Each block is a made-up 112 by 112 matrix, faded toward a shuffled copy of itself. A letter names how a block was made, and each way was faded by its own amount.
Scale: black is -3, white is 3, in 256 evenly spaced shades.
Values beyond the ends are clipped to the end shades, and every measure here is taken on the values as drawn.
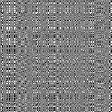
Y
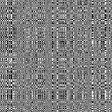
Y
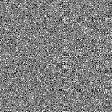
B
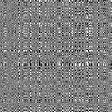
Y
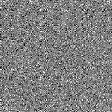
B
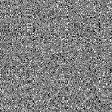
B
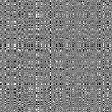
Y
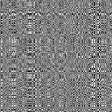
Y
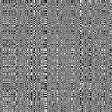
Y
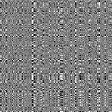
Y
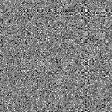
B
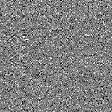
B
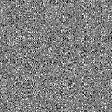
B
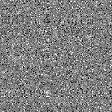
B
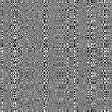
Y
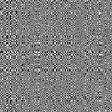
Y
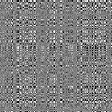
Y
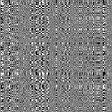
Y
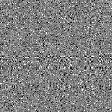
B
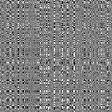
Y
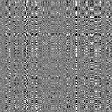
Y
